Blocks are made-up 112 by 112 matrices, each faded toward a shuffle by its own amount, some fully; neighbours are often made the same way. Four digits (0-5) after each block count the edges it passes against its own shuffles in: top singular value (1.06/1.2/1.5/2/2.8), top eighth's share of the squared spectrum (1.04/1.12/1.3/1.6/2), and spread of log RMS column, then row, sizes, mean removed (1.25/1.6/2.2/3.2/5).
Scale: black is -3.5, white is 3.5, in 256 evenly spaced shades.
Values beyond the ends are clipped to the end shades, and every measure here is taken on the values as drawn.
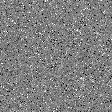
1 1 0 0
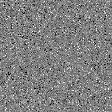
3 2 1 1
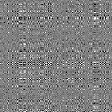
5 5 4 4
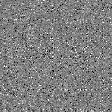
4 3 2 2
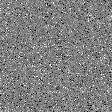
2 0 0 0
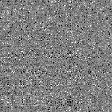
4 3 2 2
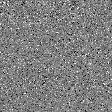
3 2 0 1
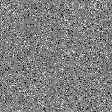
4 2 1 1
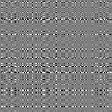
5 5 4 5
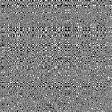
5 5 3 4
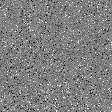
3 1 0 0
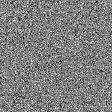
0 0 1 1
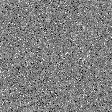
0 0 0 0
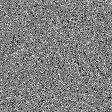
1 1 0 0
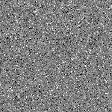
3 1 0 0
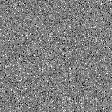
3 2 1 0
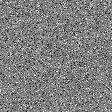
0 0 0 0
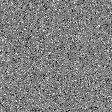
2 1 0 0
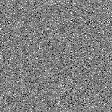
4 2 1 1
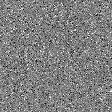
3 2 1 0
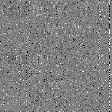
4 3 2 1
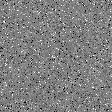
0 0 0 1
